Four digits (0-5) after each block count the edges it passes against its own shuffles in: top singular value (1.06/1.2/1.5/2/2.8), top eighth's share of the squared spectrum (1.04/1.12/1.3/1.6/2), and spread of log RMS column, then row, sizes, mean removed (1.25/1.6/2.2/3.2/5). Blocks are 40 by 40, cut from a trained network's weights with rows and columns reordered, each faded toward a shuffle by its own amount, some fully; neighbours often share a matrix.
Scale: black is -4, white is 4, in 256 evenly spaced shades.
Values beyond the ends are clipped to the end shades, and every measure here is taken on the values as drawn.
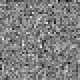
2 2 0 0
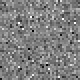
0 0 0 0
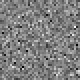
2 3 0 1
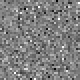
0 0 0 0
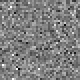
1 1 0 0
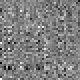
3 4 2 2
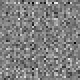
4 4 2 2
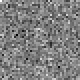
1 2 0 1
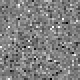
0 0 0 0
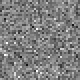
1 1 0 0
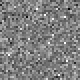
1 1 0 0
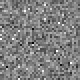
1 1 0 0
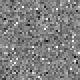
1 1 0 0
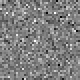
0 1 0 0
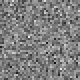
0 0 0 0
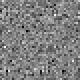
2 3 0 1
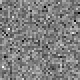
0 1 0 0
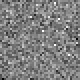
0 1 0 0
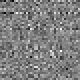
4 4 1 3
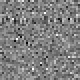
2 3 0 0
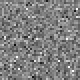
2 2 0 1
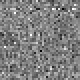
2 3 0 1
